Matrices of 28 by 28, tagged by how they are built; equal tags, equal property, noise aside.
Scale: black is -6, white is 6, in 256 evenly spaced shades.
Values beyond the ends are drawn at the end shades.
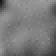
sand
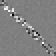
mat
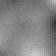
sand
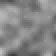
sand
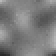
sand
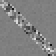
mat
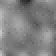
sand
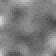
sand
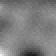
sand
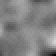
sand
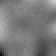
sand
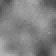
sand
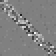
mat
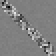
mat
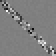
mat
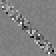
mat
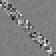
mat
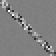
mat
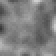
sand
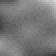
sand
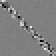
mat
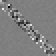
mat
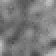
sand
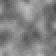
sand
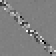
mat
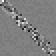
mat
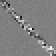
mat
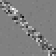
mat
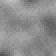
sand
